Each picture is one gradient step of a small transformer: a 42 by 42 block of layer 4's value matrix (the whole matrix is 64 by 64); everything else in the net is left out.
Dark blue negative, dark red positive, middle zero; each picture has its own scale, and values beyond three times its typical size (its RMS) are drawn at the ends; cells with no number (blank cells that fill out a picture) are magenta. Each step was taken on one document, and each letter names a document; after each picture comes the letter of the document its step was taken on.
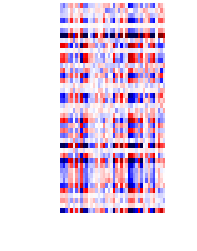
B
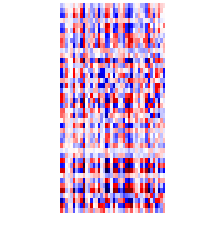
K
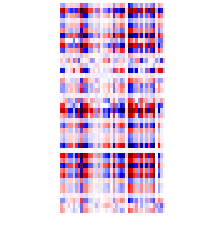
B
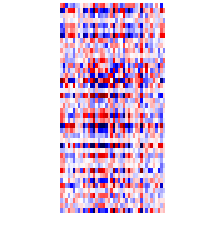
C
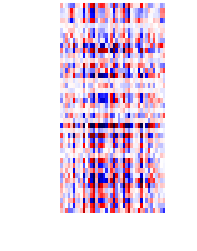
C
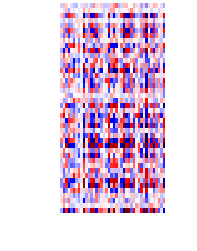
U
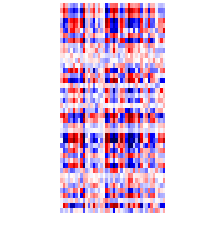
K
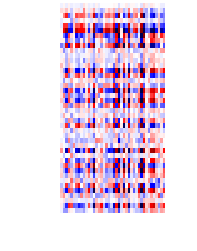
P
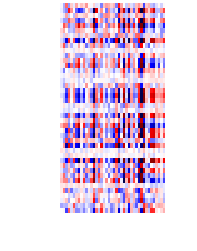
P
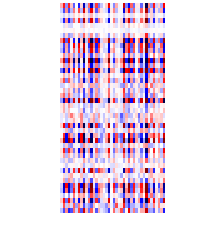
U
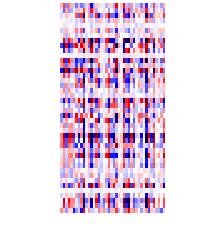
U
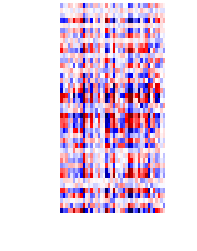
K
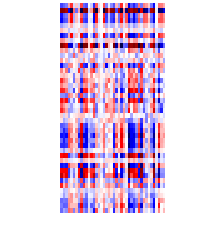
B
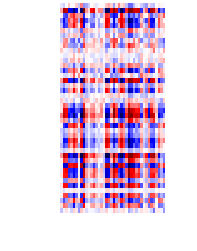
K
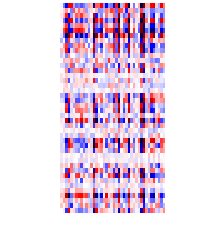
P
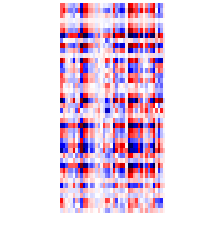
B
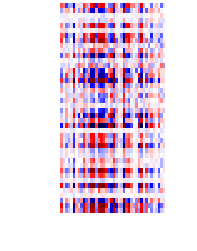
C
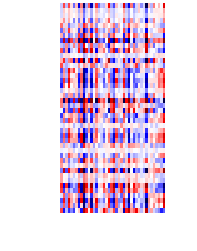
U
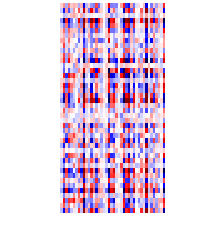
U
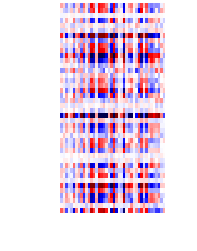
C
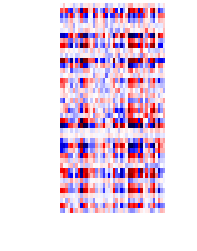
B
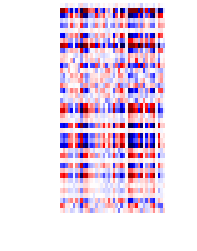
B
